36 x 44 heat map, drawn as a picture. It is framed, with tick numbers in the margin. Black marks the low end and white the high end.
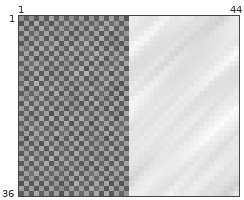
The table splits into one row of 2 panels. Panel 1,1: middling, checkered, strong in contrast. Panel 1,2: very high, slanting up to the right, faint in contrast.
